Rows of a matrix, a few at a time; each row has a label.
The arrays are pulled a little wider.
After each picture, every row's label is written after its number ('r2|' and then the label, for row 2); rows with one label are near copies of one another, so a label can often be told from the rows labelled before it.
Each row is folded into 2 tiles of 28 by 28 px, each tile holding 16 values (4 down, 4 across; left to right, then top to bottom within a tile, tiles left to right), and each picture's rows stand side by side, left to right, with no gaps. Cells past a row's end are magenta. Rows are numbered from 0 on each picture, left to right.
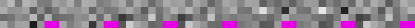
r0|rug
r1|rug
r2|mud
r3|mud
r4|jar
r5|jar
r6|mud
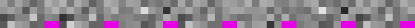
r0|mud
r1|mud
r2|jar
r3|mud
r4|rug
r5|jar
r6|mud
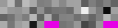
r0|rug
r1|jar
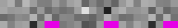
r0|rug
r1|jar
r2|rug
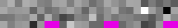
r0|rug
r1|mud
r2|jar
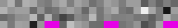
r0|rug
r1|mud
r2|jar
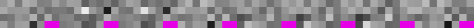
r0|rug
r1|jar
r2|jar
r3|rug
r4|mud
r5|mud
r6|mud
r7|rug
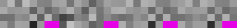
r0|rug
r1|mud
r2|rug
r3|rug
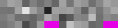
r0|jar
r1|mud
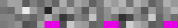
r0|jar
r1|mud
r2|mud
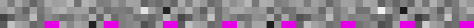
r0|mud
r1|rug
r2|jar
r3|mud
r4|rug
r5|mud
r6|jar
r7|mud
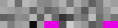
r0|rug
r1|mud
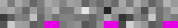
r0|mud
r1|jar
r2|mud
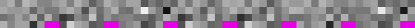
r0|rug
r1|mud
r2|jar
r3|mud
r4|mud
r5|rug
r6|jar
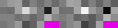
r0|jar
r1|jar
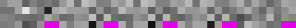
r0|jar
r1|rug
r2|rug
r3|rug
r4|mud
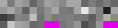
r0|mud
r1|jar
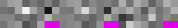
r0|jar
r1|jar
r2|mud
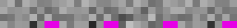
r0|rug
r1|rug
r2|mud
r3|rug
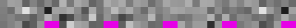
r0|jar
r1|mud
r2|mud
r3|rug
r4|jar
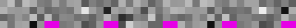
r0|rug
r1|jar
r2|mud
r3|rug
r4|jar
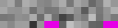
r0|rug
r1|mud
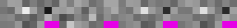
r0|jar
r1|mud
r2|jar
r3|jar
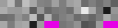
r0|rug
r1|jar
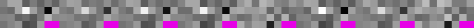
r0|jar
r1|jar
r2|jar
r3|jar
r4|rug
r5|jar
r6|jar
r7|rug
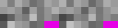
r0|mud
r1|mud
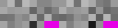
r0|rug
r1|rug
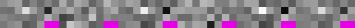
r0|jar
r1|mud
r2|jar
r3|rug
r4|jar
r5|jar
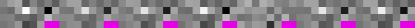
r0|jar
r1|jar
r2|jar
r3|jar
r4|rug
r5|jar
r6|jar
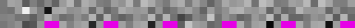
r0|jar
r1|rug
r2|rug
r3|mud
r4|rug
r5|rug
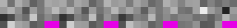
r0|mud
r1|mud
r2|mud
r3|jar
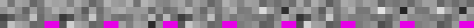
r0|mud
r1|mud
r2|rug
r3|mud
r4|jar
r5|mud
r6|jar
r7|jar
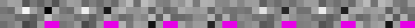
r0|jar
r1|jar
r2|rug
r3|rug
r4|jar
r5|jar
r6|rug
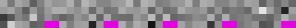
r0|mud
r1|rug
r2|rug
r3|rug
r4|jar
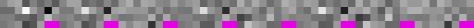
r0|jar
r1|jar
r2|rug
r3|jar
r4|mud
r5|jar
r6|mud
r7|rug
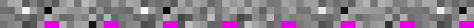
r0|jar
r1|rug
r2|jar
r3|mud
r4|mud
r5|jar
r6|rug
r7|jar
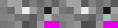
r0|jar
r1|jar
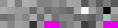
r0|rug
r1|jar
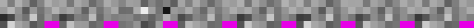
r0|mud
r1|mud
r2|jar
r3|mud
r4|mud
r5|mud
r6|mud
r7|mud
